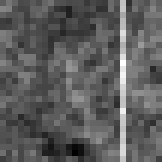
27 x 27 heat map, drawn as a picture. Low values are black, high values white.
Histogram: skewed, a long tail of high values. Odd lines: column 21. Grain: streaks running down. Ninth with the highest average: middle right.
